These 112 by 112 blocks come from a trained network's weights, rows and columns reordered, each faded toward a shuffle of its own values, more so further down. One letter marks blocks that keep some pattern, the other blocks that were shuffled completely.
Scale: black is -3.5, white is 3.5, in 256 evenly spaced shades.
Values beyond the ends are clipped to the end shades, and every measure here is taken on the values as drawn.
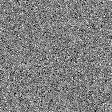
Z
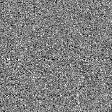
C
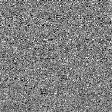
C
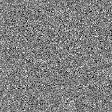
C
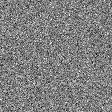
Z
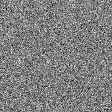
Z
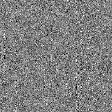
C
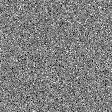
Z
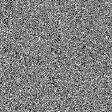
C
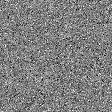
Z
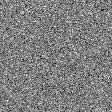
Z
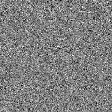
C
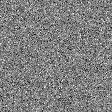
Z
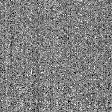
C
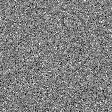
Z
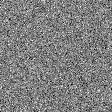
Z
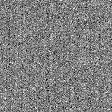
C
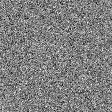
Z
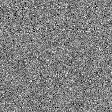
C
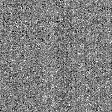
C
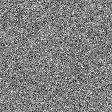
Z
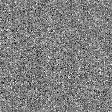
C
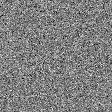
Z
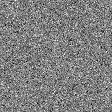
Z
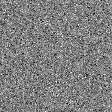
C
